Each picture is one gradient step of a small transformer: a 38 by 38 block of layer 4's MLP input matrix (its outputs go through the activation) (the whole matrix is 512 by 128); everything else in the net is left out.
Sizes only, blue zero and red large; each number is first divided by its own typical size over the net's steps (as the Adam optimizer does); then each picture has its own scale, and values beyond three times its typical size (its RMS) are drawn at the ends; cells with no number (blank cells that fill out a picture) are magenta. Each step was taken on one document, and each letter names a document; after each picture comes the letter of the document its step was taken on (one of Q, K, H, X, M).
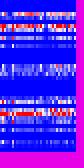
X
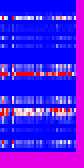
X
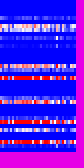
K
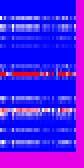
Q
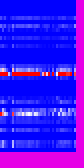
Q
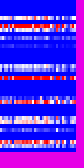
K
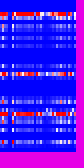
X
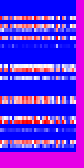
K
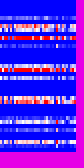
K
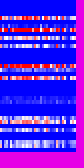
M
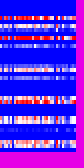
K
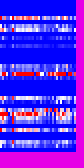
Q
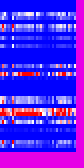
X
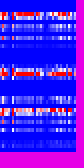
X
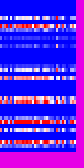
K
